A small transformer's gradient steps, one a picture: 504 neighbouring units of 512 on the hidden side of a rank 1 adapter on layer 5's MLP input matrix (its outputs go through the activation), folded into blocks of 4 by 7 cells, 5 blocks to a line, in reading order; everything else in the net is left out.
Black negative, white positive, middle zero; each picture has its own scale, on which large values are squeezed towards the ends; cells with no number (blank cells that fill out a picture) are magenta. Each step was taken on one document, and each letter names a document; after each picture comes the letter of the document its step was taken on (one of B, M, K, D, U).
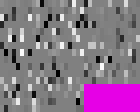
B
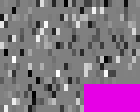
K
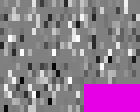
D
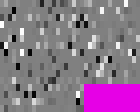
B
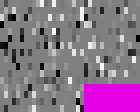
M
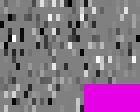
M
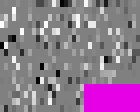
K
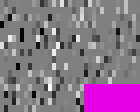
M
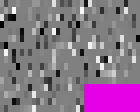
M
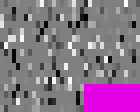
B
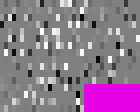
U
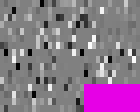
B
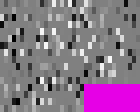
U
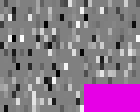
B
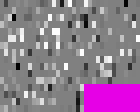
U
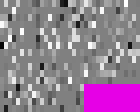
D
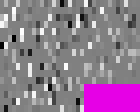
K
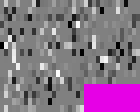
D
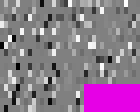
D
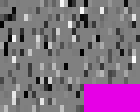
B
